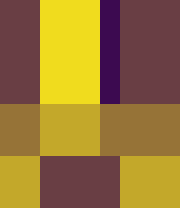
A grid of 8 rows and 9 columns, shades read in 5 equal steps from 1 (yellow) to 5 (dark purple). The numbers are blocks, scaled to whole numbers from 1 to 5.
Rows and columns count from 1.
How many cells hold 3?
12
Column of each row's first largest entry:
6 6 6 6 1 1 3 3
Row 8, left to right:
2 2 4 4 4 4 2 2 2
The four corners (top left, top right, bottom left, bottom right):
4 4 2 2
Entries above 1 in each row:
6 6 6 6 9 9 9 9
